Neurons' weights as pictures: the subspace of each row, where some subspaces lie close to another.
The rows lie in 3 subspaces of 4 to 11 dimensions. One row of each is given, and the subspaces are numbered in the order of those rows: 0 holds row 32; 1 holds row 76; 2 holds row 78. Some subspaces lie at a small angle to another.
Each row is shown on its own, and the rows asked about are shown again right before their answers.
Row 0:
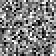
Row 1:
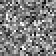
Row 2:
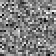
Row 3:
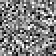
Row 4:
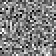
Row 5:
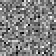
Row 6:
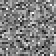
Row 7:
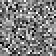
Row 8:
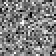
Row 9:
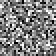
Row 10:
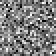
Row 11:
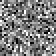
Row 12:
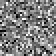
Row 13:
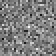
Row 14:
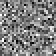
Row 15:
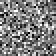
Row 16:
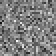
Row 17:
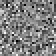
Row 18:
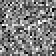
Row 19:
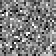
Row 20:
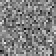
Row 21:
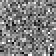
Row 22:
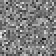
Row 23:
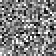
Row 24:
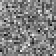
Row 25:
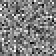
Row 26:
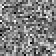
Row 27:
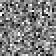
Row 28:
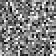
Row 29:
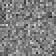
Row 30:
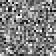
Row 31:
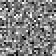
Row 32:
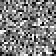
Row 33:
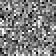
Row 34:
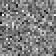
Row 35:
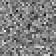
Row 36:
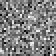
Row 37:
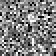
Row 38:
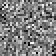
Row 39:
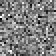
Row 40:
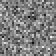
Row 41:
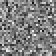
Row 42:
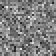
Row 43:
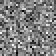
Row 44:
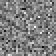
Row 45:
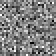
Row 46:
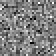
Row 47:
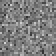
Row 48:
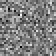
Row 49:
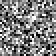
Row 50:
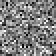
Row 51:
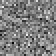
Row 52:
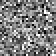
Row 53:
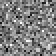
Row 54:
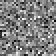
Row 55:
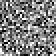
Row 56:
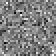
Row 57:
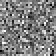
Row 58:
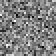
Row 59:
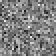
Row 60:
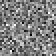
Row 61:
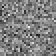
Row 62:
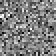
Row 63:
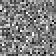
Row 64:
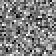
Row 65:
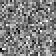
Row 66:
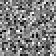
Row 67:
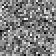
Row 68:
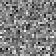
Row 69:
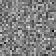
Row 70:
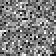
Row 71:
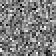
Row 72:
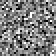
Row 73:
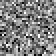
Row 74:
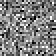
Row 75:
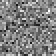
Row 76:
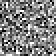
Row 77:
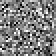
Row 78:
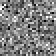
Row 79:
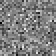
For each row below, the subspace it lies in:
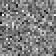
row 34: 2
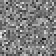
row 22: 1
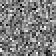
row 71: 2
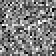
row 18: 0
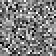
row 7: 2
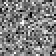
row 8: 2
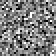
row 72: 0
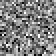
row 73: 1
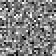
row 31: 2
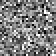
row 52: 0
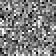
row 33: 2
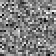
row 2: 2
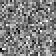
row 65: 2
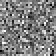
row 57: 0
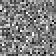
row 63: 2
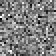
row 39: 2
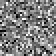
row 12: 1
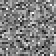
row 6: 0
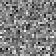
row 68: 2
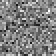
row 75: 0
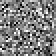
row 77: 2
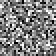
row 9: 2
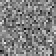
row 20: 0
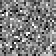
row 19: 2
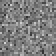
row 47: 0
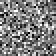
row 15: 2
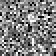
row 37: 2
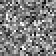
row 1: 0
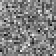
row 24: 2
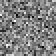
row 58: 2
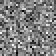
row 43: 2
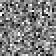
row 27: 2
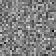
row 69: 2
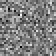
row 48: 2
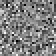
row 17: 0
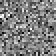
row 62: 2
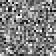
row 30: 2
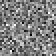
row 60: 2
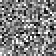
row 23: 0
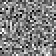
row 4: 2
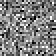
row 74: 0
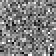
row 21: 0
